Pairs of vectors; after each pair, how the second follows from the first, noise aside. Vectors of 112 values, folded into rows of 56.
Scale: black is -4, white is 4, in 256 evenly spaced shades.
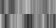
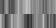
copied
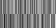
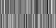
shuffled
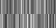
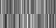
copied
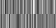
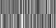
reversed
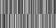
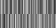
copied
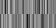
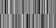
copied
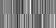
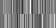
copied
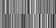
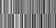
shuffled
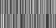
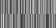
copied
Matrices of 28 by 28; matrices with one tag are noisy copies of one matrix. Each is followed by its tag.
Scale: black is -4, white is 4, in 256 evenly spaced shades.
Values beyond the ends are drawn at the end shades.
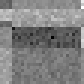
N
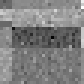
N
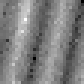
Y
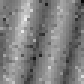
Y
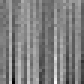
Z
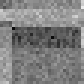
N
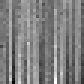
Z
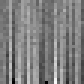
Z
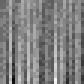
Z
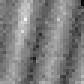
Y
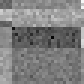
N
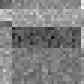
N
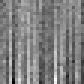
Z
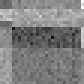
N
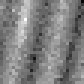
Y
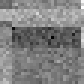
N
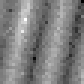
Y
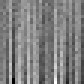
Z
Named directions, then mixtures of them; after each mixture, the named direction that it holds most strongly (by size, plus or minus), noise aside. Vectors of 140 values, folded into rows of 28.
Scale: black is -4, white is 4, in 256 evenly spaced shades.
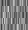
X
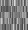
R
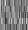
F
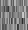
R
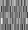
R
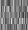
F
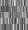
R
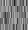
R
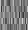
F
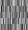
X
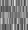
R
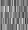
X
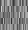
X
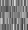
R
